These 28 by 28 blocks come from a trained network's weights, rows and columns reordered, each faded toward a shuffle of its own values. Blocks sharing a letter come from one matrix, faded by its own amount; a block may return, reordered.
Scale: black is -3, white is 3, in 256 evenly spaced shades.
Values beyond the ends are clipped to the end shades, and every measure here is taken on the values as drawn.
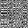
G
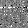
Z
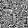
Z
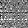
G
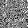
Z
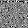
Z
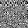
Z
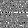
Z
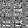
G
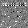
Z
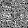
Z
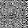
G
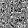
Z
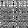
G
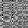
G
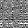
G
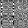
G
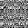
G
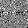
Z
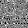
Z
